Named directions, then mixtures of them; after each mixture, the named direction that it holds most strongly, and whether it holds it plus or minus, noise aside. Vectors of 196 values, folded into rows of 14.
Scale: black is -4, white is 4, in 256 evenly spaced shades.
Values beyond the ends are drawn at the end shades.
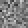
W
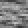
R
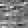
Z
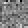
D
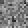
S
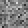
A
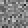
S, minus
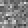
Z, plus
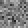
S, plus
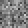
S, plus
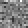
D, minus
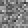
A, minus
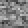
R, plus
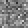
A, minus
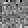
D, plus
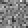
S, plus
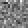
W, plus
